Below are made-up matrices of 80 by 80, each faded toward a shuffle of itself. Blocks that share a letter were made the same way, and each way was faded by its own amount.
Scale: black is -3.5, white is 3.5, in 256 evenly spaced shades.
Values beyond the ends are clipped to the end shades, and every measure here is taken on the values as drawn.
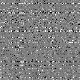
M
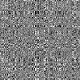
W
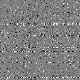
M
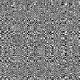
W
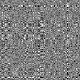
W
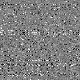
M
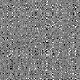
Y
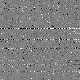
M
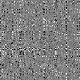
Y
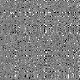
Y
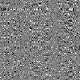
Y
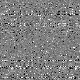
M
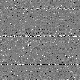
M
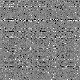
M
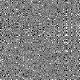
Y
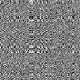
W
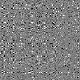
Y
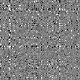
Y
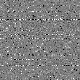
M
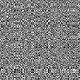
W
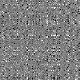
Y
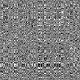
W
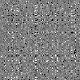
Y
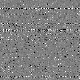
M
